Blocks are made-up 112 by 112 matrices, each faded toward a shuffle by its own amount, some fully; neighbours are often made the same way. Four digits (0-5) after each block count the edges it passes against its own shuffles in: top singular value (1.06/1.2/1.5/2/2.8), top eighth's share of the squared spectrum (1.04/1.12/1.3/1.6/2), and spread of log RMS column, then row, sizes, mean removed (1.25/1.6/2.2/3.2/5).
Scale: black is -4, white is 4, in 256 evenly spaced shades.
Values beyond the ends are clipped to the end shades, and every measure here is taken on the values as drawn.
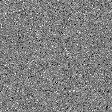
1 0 0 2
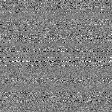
2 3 0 4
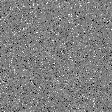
2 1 0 0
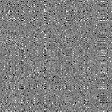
5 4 3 3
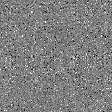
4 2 1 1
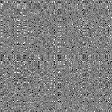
5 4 3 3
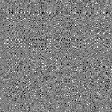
5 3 3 3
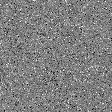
0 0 0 0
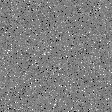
0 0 0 0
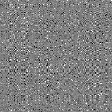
5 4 3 3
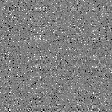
4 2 2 1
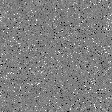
3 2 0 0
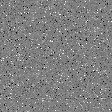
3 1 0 0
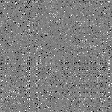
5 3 2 2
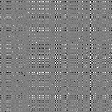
5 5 4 4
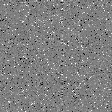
3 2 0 0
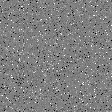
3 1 0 0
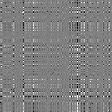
5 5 4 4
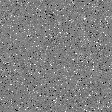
2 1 0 0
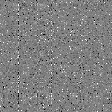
4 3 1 1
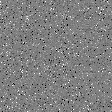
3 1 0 0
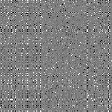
5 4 3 3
